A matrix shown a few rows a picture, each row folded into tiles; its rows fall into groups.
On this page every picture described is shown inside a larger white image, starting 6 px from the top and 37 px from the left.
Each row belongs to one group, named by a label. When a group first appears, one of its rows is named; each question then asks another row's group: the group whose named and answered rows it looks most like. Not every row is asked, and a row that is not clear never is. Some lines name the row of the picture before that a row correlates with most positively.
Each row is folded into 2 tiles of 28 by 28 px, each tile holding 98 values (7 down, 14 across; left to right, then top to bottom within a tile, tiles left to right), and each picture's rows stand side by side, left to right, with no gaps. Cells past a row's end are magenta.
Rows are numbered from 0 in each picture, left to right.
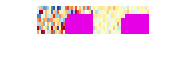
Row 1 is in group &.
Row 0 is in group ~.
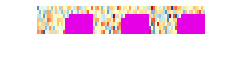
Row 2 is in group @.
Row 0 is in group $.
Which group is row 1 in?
@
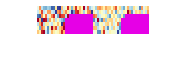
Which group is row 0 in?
~
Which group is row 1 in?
&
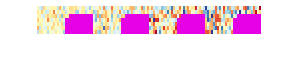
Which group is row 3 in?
$
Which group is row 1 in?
$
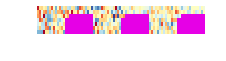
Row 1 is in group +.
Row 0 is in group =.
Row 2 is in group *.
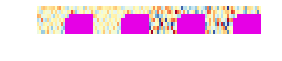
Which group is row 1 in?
&
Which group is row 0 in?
&
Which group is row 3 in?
*
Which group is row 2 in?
*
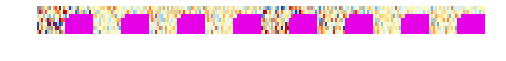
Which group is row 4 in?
~
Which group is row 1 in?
&
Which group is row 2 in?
=
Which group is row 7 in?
+
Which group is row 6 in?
+
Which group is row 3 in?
=
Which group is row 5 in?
+
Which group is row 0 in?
*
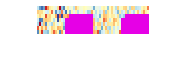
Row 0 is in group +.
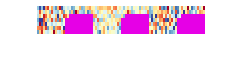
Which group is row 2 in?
$
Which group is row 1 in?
&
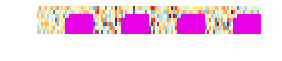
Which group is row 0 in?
@
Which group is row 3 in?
*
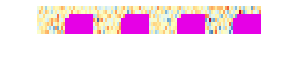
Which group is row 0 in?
@
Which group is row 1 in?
~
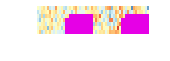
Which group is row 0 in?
$
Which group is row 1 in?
=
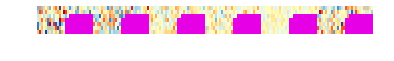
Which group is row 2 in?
=
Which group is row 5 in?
~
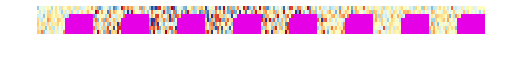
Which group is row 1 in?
~
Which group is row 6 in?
=
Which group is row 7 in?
+
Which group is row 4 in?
~
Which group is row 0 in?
$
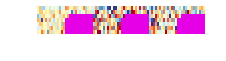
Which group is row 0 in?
~
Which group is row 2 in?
+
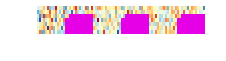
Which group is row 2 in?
=
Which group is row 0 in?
$
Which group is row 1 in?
&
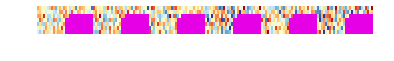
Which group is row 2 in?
@
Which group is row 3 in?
$
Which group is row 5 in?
$
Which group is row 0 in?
=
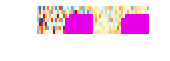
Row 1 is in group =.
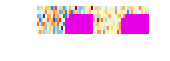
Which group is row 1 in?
~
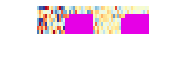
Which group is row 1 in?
+
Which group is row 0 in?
+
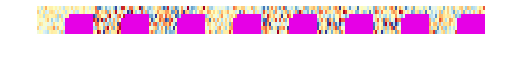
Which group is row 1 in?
~
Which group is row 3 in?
~
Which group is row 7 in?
$
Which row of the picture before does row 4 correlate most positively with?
0
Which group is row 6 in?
*
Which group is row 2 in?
$
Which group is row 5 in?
*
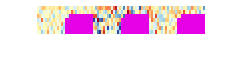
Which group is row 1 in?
&
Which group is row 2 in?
=
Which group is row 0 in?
&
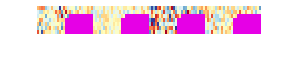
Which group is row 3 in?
=
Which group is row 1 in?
$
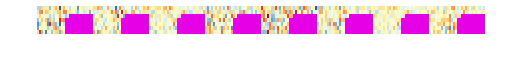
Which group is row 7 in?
@
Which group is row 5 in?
*
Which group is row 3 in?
+
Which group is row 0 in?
*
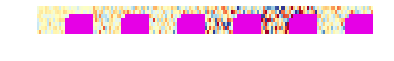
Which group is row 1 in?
=
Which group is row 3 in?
*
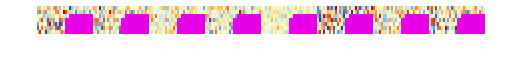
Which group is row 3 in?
&
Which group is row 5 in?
$
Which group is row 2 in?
=
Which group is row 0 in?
*
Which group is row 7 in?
@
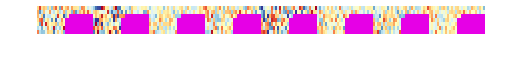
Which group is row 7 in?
=
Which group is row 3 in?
=
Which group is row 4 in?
$
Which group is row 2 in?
$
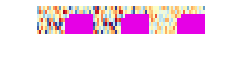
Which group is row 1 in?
*
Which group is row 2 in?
=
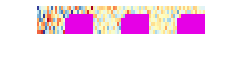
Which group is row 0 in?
$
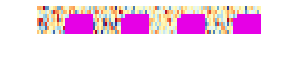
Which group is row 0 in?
@
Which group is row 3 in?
*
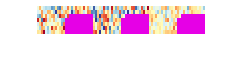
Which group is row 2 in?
=
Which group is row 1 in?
$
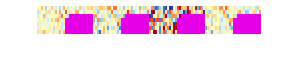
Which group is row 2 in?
~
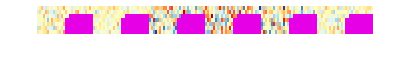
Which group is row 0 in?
@
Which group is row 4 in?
*
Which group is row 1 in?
&
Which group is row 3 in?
=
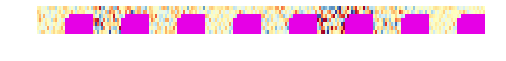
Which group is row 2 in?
=
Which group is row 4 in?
&
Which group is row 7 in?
&
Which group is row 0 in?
=
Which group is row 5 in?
~
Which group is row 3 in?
&
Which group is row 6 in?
*
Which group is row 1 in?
@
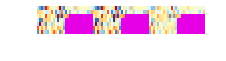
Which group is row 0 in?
+
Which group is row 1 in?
+
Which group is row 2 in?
+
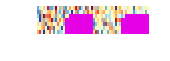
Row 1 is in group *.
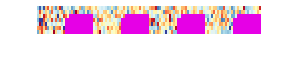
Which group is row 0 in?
+
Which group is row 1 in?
~
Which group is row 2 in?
@
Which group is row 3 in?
$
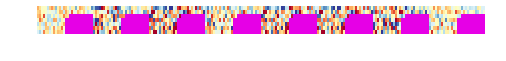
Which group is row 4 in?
~
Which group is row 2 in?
~
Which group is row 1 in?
+
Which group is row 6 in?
*
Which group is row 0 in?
=
